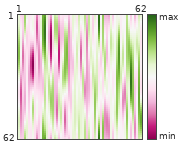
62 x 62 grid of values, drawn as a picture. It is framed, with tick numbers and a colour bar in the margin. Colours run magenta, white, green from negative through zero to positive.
The ninth with the lowest average is the middle left. The values follow a bell shape. The grain runs up and down.
